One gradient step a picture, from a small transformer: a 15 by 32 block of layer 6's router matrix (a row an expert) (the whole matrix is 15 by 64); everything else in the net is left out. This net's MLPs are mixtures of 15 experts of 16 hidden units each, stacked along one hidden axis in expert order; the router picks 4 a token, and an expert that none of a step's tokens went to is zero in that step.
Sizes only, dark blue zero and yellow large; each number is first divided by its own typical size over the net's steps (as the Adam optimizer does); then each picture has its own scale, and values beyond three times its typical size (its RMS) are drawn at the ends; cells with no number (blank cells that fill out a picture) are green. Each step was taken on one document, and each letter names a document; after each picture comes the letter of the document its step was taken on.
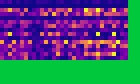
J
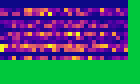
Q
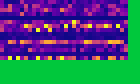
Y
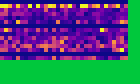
Q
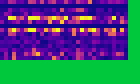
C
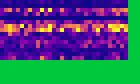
Y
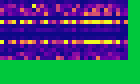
J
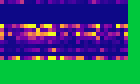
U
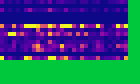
U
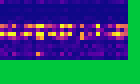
U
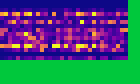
Q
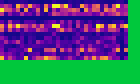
Y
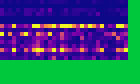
U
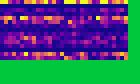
C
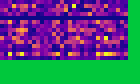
J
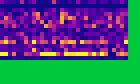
C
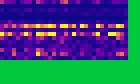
U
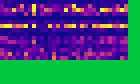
Y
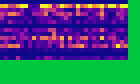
Q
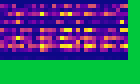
Q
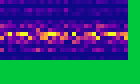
U
